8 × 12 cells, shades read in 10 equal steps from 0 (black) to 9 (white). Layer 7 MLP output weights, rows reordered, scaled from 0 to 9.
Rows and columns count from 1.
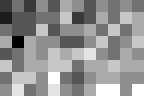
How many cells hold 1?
1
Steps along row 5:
up up down up down up up down down up down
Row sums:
48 50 57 56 66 72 66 77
